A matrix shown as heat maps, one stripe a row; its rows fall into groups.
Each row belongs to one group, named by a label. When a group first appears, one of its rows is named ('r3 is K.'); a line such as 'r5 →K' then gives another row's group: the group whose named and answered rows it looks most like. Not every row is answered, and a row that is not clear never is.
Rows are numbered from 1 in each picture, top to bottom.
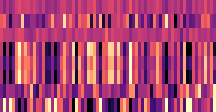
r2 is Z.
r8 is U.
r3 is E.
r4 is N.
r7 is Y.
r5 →N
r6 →N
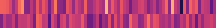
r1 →E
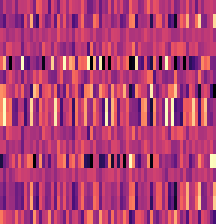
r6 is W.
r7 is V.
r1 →Y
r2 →Y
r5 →Z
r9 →E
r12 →Y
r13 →N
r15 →Y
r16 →V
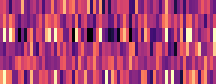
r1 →Z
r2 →U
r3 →U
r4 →Y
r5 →N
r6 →E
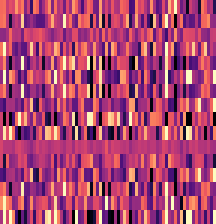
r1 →V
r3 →W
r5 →Z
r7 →Z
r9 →N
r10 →U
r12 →N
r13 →Y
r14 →Z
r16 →U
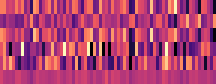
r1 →V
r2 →Y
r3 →V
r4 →Z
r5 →U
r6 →E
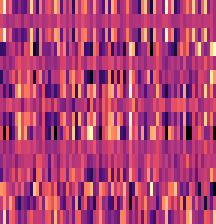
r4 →Y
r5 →N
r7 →N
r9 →N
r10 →N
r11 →N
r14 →V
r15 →U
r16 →U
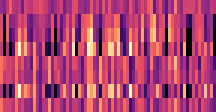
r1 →W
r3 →N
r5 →V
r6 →V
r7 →N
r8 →V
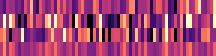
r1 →Y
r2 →U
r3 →Z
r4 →U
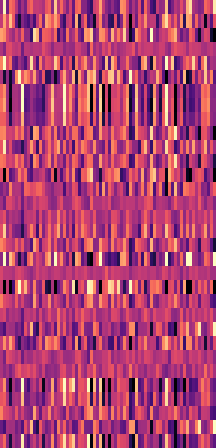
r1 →U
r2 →U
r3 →V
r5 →E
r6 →N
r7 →Z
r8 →Z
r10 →V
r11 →E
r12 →V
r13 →N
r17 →E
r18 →V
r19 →U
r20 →E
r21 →N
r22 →V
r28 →Z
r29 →Z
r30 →V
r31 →Y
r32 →Z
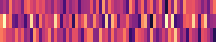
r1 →W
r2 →E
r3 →V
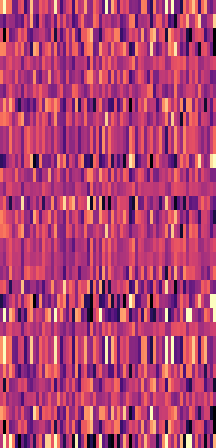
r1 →E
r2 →Y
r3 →N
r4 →V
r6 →V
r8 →U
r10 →W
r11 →W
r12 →Y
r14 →W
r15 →Z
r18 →W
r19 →W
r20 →W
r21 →Z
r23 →U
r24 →W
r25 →E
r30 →V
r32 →U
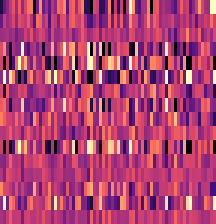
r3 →Y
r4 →Z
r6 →U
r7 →N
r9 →V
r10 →W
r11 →N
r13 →W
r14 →V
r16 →W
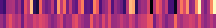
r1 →Y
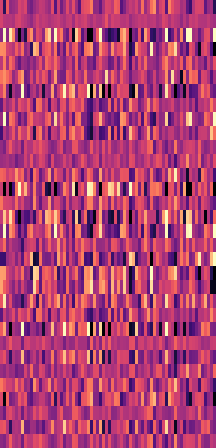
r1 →N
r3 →U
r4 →V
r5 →U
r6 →E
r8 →Y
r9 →U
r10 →Y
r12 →Y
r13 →V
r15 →V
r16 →U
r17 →U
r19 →Y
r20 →V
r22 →E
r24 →Z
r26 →Z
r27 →Y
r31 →Z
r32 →W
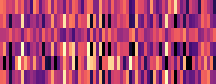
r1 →V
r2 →Z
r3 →W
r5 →N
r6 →Z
